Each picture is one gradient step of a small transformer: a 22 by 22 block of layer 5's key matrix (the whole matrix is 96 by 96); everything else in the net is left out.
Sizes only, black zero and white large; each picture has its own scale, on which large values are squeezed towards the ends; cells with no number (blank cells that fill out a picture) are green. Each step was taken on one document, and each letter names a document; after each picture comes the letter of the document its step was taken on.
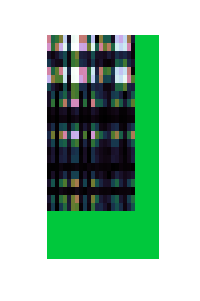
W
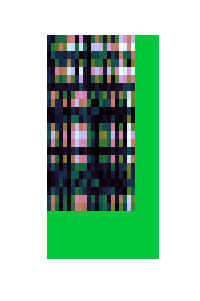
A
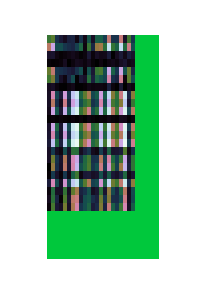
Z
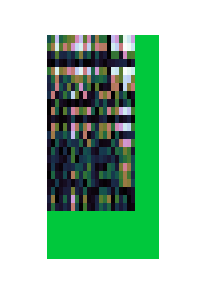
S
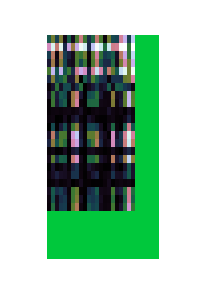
A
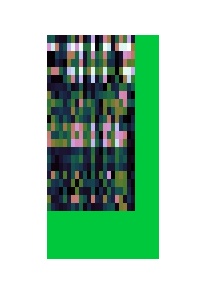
S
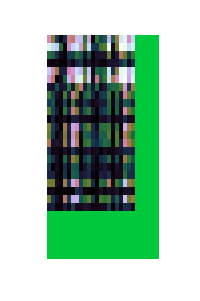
Z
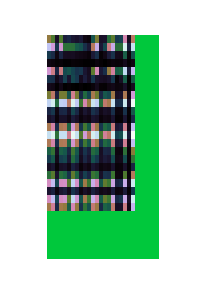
W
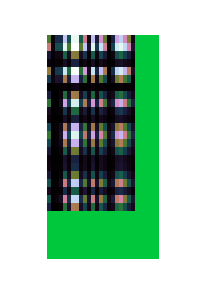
W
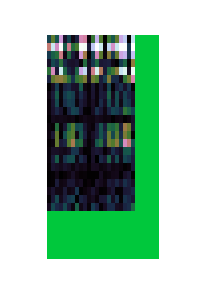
A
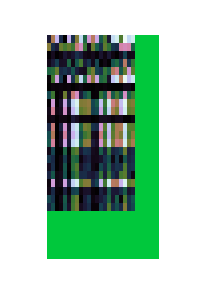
Z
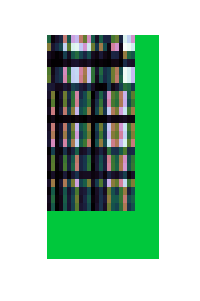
Z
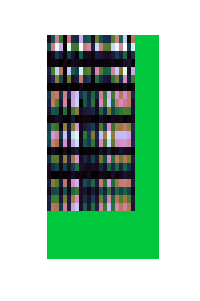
S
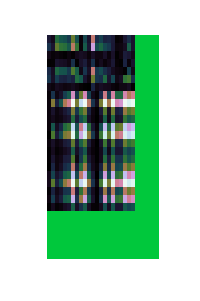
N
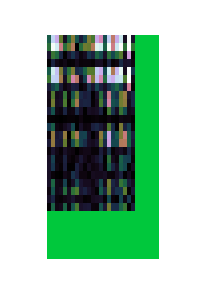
Z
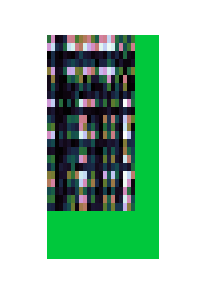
N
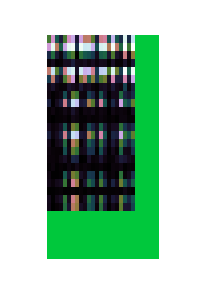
W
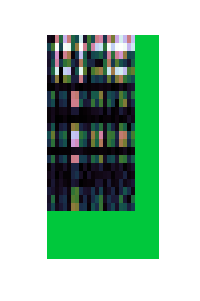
A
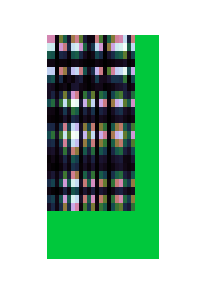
W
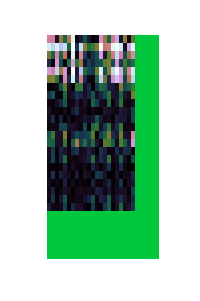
A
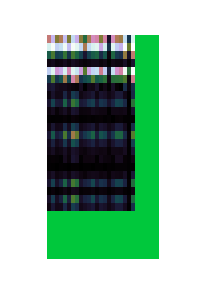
W
